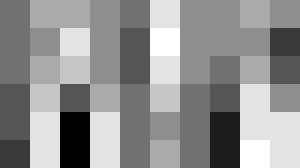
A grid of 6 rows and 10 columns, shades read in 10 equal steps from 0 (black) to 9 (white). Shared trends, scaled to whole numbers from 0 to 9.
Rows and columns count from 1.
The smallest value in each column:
2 5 0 5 3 5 4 1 5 2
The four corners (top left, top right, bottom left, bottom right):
4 5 2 8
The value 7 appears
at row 3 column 3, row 4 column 2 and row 4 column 6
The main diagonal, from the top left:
4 5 7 6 4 6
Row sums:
54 51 51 50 49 50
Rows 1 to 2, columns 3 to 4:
6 5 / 8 5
